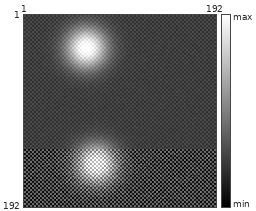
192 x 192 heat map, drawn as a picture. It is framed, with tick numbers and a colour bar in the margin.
A horizontal seam about 70% of the way down splits the table, and the top part is calmer. On average the colour sits 30% of the way up the scale. The halves do not mirror each other. No single row or column stands out from its neighbours. There are two bumps.
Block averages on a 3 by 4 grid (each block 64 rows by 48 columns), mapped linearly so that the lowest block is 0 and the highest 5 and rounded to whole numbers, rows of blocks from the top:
1500 | 0000 | 0400
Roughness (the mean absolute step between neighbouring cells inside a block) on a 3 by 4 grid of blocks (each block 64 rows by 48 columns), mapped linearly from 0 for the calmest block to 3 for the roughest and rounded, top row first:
0 0 0 0
0 0 0 0
3 3 3 3
